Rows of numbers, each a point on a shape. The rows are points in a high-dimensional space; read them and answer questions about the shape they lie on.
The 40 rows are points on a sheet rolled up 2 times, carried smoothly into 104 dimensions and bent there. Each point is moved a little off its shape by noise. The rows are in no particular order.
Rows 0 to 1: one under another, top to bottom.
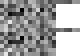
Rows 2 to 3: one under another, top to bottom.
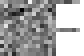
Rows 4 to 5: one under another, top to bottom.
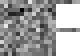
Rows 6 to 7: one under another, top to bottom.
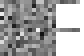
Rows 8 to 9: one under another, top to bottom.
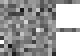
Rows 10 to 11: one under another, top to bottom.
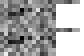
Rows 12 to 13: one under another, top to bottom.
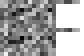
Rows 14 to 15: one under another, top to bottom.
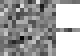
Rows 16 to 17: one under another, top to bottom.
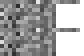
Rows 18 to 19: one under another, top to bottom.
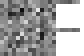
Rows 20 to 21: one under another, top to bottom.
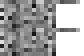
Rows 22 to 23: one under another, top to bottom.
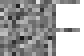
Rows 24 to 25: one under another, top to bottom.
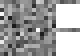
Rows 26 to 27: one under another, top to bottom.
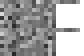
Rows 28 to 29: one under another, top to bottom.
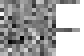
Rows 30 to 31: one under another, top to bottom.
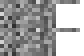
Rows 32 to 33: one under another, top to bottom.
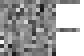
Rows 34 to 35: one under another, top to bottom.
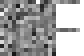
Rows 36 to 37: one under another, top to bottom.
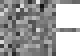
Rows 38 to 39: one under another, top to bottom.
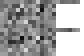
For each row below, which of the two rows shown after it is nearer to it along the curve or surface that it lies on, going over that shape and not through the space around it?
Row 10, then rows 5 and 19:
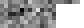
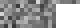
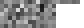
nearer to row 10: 19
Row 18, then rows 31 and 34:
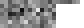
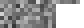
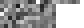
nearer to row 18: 34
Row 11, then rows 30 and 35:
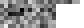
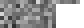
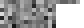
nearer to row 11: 35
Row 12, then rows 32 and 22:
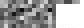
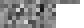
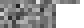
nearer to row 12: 32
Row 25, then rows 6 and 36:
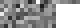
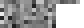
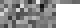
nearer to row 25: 36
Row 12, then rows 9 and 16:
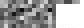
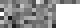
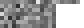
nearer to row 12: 9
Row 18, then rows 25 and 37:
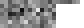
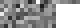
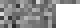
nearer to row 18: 25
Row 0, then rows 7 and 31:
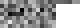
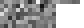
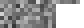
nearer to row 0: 7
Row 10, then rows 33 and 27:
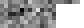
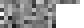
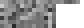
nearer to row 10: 27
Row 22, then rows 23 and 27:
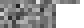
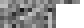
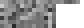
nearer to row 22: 27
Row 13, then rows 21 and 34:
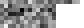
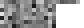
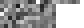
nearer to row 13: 21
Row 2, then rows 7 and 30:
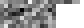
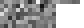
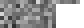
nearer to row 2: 7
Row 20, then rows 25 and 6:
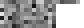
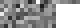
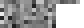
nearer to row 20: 6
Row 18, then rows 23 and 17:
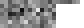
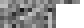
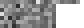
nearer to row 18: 23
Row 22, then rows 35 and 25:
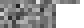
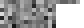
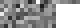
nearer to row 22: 25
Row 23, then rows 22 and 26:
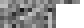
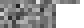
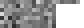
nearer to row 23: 26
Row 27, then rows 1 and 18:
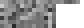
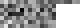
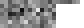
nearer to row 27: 18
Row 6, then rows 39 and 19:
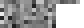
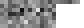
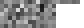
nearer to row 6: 19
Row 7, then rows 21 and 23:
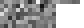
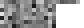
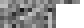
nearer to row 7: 21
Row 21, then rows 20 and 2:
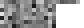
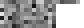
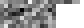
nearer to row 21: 20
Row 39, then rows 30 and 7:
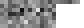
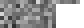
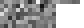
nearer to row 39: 7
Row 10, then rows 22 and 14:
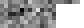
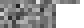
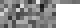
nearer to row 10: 14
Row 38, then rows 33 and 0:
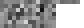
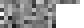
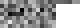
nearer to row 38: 33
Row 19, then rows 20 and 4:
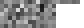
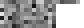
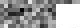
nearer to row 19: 20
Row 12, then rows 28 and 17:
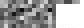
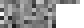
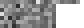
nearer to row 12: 28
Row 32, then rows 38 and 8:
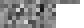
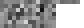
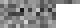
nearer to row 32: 38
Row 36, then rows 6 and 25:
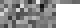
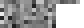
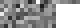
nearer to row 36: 25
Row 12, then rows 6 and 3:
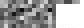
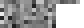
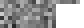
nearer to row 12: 6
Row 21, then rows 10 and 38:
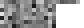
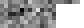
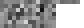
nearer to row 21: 38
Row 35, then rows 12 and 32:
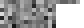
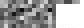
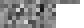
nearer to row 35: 12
